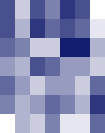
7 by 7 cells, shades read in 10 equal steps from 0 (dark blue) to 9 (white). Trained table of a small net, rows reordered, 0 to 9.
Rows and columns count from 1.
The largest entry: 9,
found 2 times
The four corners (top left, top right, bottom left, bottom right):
2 9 9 3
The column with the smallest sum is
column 5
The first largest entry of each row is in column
7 7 3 7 3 2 1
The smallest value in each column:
2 4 1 3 0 0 1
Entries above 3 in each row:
3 2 4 5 5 5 6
